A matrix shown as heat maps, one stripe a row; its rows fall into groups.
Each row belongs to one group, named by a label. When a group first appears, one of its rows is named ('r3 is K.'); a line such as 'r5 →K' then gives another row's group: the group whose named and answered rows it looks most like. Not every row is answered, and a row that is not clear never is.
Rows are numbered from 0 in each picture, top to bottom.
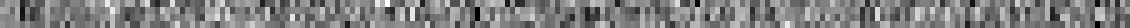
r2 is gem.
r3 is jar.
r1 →gem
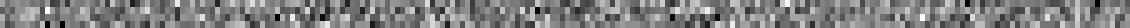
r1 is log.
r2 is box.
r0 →jar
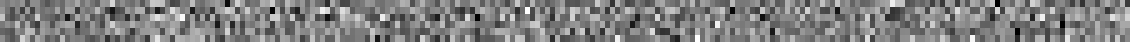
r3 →gem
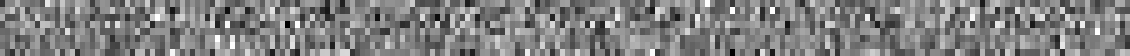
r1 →box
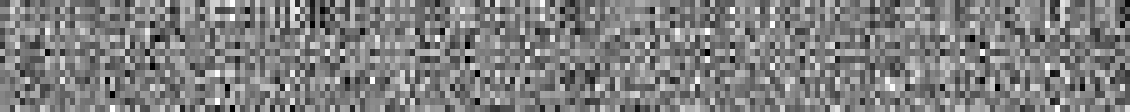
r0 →gem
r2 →gem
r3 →box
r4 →log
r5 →jar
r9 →box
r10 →gem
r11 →jar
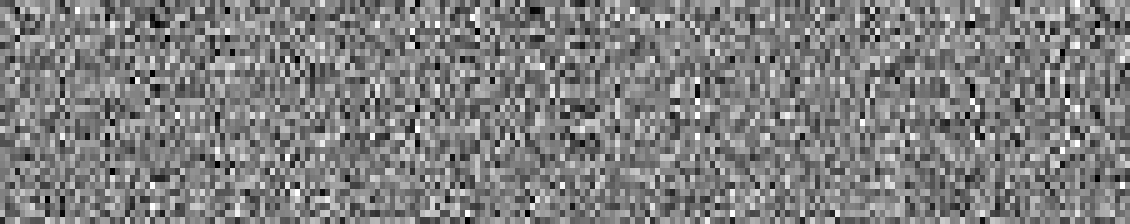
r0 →log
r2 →box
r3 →jar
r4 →gem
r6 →log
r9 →gem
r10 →box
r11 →gem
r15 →log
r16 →jar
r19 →jar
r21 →gem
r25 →jar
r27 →box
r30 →log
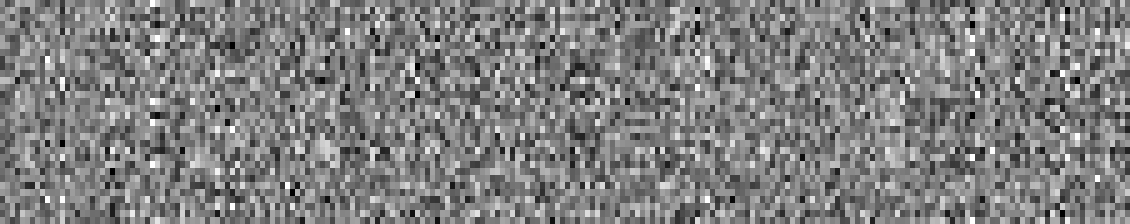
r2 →gem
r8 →log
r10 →gem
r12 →jar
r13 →log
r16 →jar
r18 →gem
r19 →log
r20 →log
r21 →jar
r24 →gem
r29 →gem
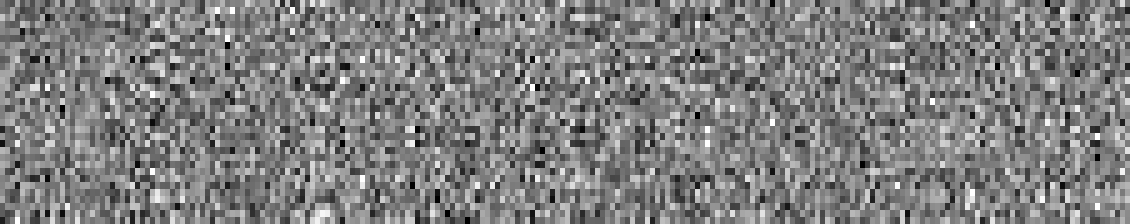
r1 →gem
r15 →log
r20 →log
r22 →jar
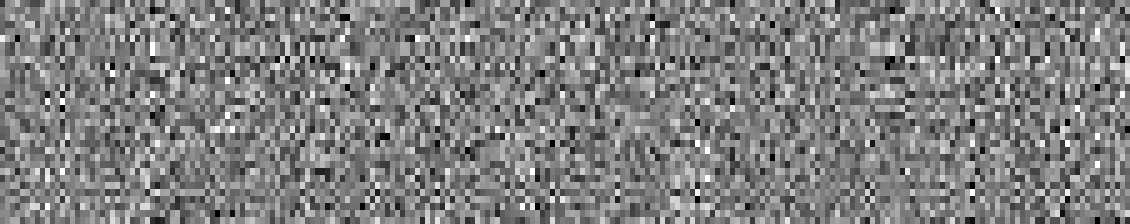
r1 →box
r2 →box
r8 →box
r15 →log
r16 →box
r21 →log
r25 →log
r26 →jar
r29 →log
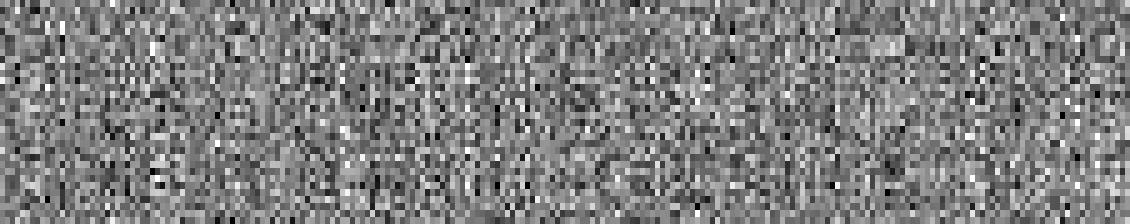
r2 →gem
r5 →log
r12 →log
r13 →jar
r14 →jar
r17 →log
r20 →gem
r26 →log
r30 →jar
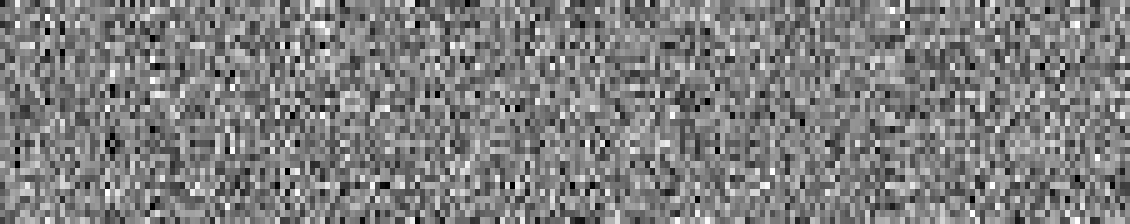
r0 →log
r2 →log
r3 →log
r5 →box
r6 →box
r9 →jar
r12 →gem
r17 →jar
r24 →box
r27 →box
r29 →box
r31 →log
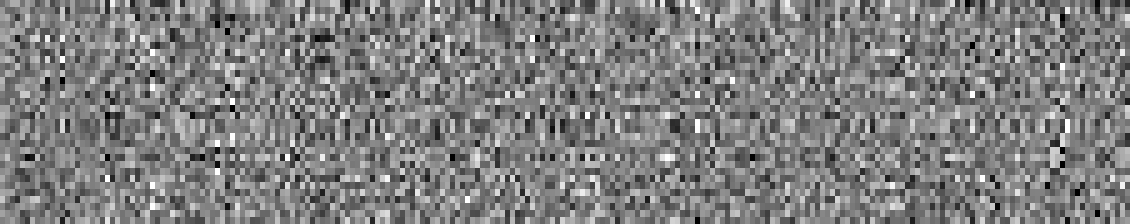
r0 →jar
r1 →jar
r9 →gem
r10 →box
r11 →log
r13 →jar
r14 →gem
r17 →jar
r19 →gem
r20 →gem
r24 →gem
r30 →jar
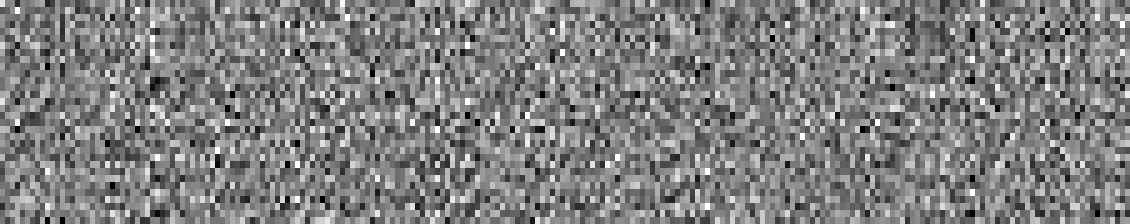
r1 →gem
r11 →jar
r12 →box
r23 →box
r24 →log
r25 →jar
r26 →gem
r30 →jar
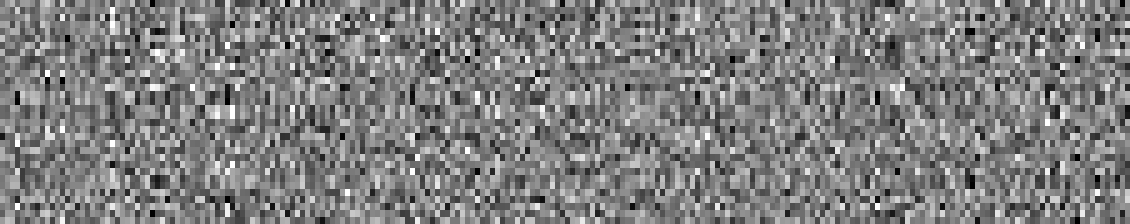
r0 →box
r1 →gem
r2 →jar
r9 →gem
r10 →log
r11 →log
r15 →gem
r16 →gem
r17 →box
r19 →log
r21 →log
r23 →gem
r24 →gem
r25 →jar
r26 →jar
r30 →box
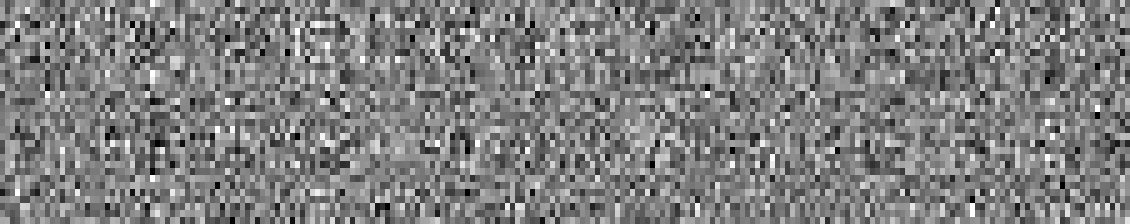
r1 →box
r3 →log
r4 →box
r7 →box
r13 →log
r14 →box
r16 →jar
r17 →box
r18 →gem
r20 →jar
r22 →box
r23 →box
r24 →box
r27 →log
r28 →jar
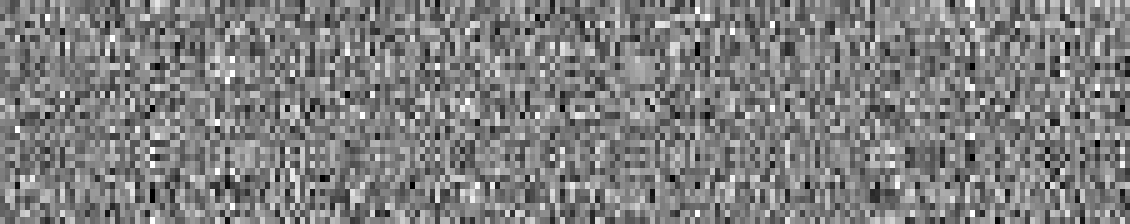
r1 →jar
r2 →log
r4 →log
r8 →gem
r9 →jar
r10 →gem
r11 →box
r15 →box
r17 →gem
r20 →jar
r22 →jar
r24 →gem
